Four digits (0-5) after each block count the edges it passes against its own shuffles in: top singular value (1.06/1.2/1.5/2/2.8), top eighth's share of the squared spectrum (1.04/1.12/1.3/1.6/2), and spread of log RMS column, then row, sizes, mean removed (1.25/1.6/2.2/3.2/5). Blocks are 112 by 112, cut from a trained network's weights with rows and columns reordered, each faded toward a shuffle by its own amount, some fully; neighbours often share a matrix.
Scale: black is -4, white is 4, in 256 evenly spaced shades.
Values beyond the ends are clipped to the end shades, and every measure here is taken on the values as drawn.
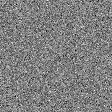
0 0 0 0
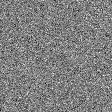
0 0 0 0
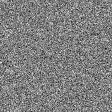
2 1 0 0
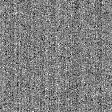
3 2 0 2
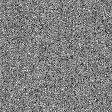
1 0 0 0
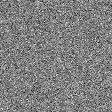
0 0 0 0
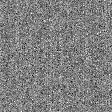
2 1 0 0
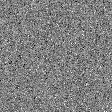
0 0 0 0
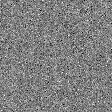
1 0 0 0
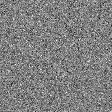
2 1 0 0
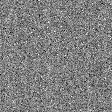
0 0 0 0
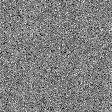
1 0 0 0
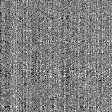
4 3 2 3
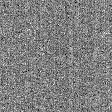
2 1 0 0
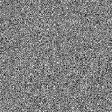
3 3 2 2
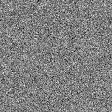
2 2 0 0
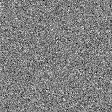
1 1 0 0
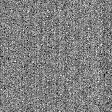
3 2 0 1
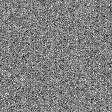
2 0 0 0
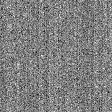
3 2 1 1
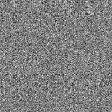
3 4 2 2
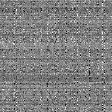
4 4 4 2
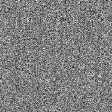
3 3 2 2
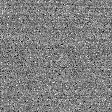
2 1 1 0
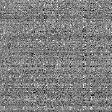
4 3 3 1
